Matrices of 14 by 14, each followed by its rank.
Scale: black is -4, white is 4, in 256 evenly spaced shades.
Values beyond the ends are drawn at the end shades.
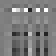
one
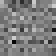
three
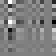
one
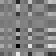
one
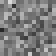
full rank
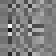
two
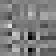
two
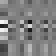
one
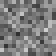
full rank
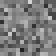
full rank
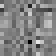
three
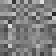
three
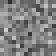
full rank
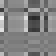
one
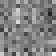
three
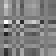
one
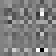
two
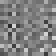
three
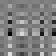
one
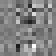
two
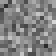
full rank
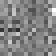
three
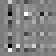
two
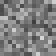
full rank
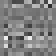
two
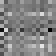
two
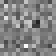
three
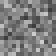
full rank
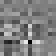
two
